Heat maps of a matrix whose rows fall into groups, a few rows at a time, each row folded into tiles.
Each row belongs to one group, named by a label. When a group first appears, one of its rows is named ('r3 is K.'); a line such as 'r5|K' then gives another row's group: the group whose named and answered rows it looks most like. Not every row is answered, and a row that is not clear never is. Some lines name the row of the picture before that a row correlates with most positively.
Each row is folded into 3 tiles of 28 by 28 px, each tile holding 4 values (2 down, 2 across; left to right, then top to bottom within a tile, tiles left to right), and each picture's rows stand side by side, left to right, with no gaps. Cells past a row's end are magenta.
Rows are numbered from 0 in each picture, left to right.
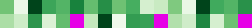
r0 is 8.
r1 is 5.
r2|8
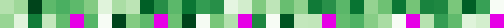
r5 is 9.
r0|8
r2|5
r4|9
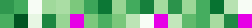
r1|9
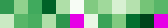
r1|5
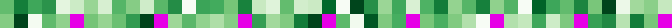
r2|8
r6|8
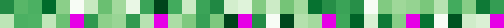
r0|9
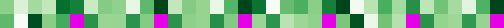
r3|8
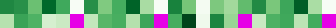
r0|9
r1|9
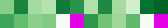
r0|9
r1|9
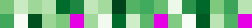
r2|8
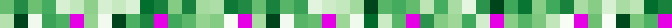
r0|5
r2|9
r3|5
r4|8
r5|9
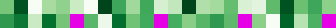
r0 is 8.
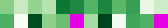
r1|5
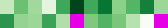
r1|9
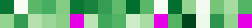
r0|8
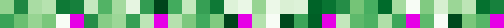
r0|9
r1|9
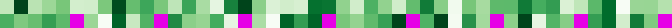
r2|9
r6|5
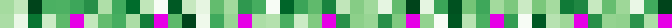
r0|8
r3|8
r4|9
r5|8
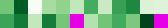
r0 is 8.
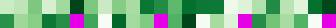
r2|5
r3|9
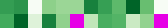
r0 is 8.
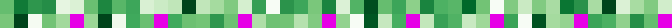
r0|5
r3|8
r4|8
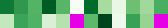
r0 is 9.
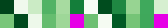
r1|8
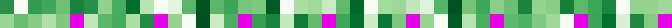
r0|8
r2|8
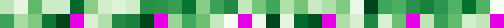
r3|5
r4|8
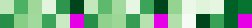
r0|9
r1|9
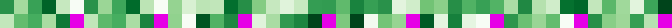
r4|5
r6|9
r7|9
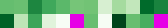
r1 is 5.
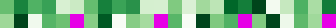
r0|5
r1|5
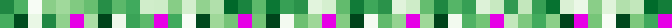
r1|5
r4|5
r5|5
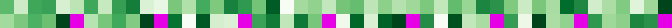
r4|5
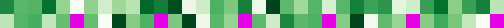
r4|5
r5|9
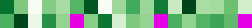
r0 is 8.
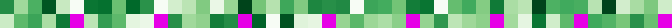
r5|8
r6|8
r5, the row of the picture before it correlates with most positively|1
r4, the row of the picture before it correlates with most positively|1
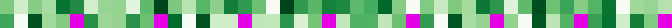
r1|9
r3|8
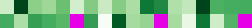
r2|8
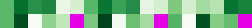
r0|5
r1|5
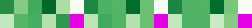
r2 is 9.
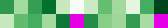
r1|9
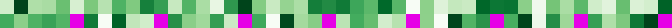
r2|9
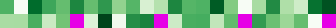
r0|8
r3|9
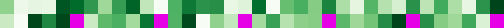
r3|8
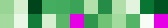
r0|8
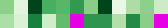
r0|8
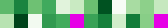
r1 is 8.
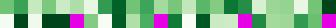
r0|5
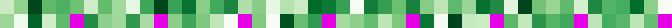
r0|8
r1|9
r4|8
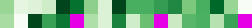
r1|8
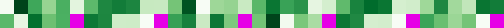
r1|5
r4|5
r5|9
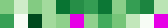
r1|9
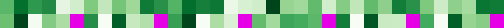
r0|5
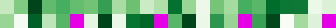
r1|5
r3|5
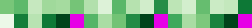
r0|5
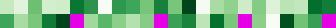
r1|8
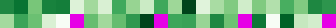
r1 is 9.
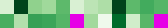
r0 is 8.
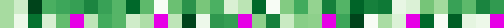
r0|8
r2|5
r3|8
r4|5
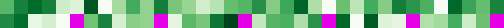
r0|5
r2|5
